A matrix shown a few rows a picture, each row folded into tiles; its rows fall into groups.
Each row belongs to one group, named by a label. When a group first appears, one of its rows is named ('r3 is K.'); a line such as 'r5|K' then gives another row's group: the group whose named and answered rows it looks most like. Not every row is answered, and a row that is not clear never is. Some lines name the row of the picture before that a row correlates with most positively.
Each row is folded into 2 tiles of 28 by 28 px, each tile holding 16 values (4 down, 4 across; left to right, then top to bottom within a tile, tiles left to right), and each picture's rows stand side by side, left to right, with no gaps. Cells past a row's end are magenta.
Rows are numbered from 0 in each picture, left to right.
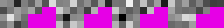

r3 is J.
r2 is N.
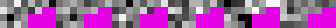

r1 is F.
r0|N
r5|J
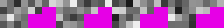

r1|F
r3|J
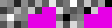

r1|N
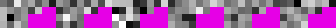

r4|N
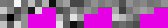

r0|N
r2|J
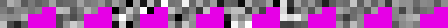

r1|F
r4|F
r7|J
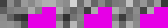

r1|N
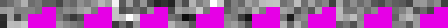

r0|F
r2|J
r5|N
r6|J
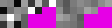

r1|J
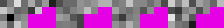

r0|N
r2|N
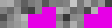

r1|N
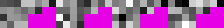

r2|N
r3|F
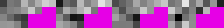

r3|N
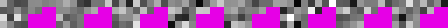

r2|F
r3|F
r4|F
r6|F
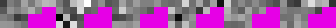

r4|J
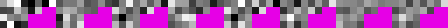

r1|F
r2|N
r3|J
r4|N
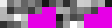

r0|J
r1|F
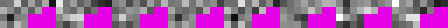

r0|N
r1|J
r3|N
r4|N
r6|J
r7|J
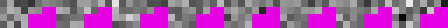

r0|F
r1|F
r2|J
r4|F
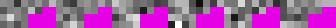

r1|F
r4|N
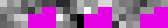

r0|J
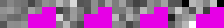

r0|F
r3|F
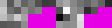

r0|J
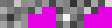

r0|N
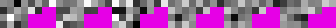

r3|N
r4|N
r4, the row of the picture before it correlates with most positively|0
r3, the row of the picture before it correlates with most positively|0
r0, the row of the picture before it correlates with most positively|1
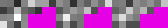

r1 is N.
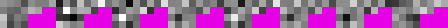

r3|N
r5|N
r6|N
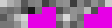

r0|J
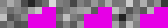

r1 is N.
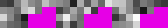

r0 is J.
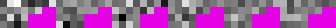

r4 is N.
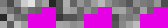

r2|F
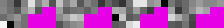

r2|F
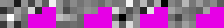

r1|J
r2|N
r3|N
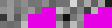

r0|F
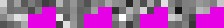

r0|J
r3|J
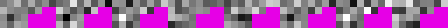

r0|N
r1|N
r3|J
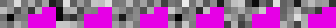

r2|N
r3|N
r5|F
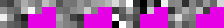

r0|J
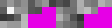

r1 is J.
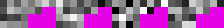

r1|J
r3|F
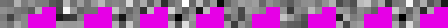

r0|N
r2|N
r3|N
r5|J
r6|F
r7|N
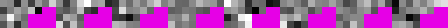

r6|F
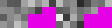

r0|F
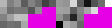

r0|J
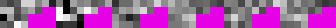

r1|J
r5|J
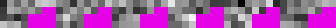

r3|J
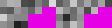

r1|N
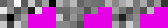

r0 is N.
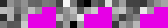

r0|F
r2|F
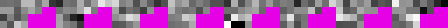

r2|J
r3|J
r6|J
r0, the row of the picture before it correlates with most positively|0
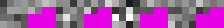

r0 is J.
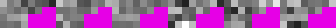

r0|J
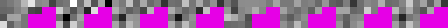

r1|N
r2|N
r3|N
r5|N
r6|F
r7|N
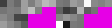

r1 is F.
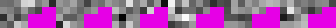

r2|N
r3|J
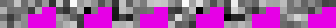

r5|J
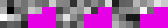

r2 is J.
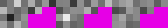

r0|N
